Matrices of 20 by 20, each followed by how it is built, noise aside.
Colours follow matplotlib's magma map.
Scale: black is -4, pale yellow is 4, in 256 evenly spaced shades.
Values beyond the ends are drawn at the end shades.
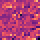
low rank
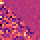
lower triangular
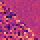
lower triangular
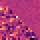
lower triangular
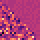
lower triangular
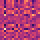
low rank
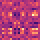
low rank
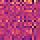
low rank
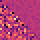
lower triangular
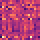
low rank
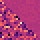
lower triangular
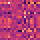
low rank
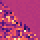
lower triangular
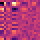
low rank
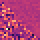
lower triangular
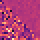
lower triangular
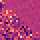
lower triangular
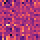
low rank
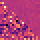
lower triangular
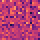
low rank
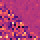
lower triangular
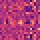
low rank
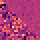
lower triangular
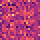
low rank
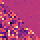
lower triangular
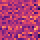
low rank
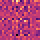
low rank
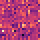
low rank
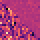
lower triangular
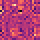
low rank
